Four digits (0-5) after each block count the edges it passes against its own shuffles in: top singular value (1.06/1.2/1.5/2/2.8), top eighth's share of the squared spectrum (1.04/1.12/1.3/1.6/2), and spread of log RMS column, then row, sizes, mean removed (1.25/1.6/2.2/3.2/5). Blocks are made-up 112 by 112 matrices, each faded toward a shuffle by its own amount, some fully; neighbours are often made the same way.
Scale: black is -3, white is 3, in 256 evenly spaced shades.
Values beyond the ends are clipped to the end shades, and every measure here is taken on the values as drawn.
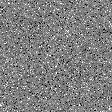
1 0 0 0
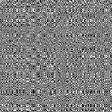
5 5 4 4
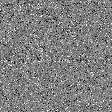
3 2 0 1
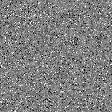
3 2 0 1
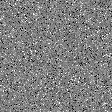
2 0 0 0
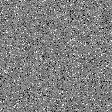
1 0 0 0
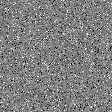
1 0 0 0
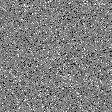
0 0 0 0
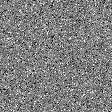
1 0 0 0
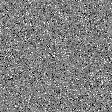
2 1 0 0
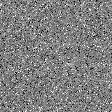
2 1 0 0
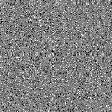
4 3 1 1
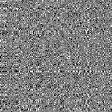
5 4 3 3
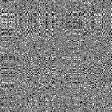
5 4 3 3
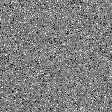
2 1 0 0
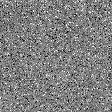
3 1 0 0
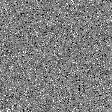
0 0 0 0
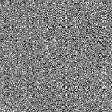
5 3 2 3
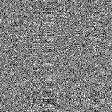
4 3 2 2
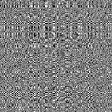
5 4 4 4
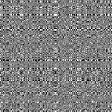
5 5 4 4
